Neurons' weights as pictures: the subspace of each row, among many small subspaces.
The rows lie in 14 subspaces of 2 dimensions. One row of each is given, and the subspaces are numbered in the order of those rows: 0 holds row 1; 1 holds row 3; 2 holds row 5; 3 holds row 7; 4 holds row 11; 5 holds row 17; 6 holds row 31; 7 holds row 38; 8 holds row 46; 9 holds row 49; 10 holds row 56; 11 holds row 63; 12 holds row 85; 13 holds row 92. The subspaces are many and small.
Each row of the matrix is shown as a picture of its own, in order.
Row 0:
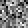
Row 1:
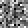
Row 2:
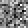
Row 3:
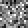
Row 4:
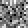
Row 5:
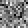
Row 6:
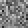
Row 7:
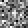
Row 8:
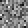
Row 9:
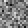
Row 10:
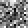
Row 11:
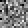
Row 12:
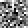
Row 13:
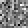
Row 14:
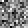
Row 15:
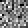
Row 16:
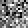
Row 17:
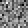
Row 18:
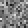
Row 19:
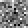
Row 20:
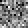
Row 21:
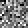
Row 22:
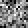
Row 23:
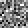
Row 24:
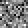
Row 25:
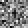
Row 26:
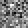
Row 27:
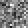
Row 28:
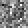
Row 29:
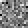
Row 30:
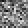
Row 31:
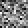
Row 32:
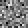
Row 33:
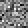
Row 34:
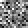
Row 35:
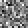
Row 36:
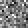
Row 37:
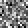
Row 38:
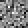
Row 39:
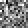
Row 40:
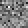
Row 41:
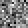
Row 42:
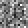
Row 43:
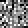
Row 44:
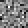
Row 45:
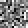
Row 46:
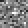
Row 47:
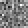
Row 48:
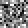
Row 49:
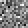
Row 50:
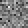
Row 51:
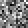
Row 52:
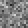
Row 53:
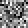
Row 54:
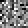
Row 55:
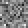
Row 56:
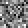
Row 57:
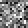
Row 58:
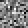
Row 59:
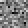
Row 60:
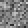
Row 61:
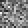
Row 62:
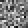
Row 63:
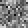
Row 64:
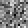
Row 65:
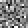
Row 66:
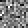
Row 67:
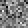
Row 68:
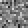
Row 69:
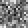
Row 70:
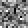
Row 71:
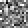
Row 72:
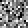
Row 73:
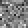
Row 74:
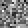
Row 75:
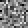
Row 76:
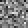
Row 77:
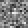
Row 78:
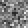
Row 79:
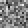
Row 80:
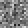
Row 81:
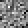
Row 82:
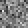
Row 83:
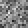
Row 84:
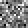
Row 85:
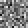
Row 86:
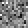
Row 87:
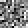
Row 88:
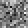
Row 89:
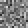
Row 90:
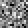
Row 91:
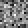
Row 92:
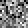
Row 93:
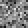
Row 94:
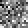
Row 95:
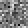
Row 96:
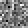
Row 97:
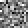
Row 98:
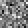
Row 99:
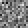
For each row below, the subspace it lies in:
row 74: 8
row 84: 10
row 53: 2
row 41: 8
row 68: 1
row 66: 7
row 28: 5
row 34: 6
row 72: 5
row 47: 5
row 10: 1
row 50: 11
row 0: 13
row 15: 5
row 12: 1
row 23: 9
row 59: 8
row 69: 11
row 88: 1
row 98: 7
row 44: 7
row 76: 8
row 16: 4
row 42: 0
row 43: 5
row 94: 6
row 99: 5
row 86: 0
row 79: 13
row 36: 8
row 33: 9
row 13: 0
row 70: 6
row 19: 1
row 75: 4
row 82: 13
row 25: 3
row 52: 9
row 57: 0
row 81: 7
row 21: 9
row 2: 0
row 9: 12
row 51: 13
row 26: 4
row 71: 4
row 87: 12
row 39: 4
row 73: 10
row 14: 3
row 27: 7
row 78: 12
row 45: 12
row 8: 2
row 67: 13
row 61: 6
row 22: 11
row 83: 6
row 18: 9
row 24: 10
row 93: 11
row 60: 9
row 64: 2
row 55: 10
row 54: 0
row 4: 1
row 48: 10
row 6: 13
